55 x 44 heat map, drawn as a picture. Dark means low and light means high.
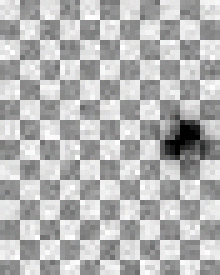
Odd rows or columns: none. Ninth with the lowest average: middle right. Dips: one, in the middle right. Average level on the scale: 70%.
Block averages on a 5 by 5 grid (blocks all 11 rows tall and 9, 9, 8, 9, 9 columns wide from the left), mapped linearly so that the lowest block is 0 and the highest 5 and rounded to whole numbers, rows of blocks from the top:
5 5 5 5 5
5 5 5 5 5
5 5 5 3 0
5 5 5 5 5
5 5 5 5 5
